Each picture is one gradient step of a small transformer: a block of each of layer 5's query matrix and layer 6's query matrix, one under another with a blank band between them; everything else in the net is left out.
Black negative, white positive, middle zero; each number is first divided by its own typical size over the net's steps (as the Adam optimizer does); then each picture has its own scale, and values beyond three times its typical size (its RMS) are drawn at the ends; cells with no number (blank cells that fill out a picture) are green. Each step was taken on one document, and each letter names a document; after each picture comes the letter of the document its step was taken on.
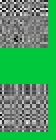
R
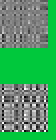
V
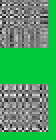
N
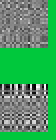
R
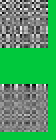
R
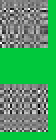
N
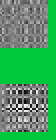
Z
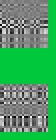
N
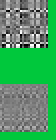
R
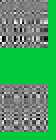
V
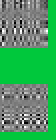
V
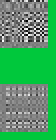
Z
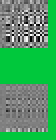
Z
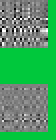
V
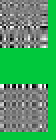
N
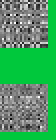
R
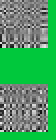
N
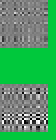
V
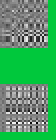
Z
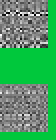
R
